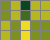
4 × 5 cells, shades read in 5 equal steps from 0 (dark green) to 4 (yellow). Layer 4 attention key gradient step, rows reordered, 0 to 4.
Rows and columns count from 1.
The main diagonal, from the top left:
2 3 4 2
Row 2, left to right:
2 3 1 3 3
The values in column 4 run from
2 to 3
